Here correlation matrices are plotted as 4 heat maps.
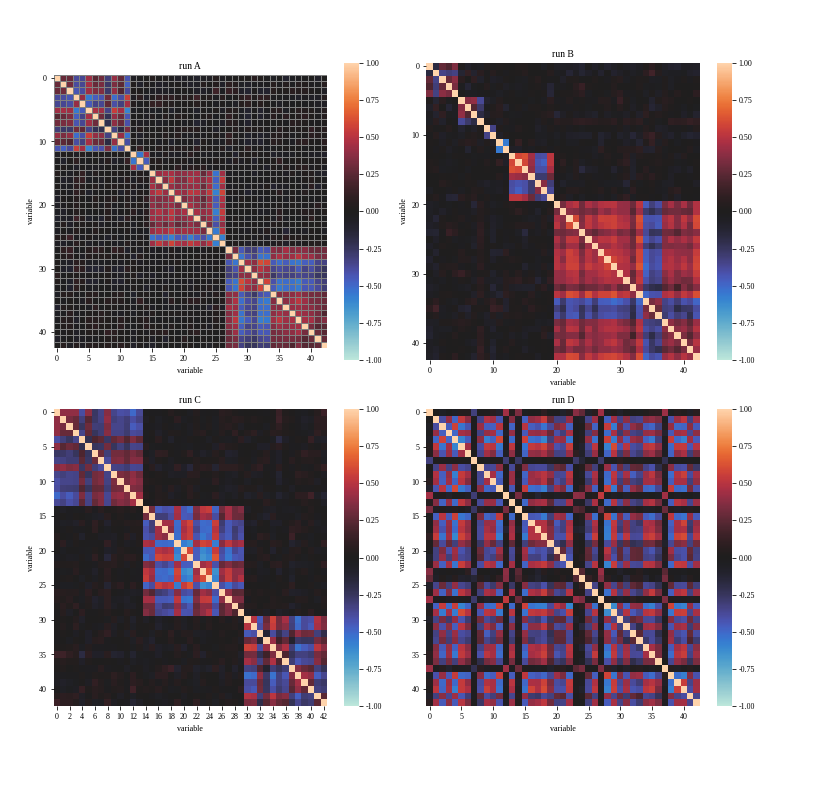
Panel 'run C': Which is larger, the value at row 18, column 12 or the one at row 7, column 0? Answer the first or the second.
the first
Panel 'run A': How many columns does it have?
43
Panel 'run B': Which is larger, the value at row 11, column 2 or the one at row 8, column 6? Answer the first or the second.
the first
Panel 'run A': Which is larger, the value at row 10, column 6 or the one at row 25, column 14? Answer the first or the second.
the first
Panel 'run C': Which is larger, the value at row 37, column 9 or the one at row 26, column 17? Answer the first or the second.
the first
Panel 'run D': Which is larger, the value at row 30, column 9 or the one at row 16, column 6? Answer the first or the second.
the second
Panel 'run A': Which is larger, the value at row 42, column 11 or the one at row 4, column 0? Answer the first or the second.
the first
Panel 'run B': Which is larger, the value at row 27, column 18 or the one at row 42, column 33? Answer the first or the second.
the second
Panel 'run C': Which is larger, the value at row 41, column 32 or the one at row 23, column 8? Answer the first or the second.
the second
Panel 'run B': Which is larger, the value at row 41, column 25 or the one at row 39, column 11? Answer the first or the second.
the first
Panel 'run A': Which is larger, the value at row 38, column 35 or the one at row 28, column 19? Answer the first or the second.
the first
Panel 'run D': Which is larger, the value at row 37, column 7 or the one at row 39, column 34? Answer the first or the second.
the second
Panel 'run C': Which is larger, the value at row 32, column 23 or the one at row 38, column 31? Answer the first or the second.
the first
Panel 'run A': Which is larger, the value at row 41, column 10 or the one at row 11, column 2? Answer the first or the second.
the first
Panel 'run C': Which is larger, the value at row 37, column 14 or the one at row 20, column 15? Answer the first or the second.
the first
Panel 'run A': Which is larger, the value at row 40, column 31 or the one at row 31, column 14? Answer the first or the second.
the second
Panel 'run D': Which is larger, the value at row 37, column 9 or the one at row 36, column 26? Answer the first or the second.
the second
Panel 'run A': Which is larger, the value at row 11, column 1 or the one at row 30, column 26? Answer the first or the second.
the second
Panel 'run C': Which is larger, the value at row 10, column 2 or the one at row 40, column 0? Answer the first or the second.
the second
